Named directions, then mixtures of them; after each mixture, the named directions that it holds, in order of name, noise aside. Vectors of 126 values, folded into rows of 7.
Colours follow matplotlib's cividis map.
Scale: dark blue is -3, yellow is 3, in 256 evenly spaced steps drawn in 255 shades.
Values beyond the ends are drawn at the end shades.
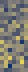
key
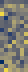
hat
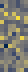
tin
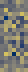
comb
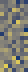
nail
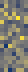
tin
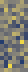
key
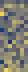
hat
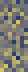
comb, nail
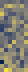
hat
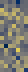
nail, tin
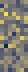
tin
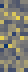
tin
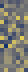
hat, tin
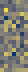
comb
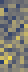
hat, key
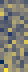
hat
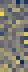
hat, nail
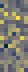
tin
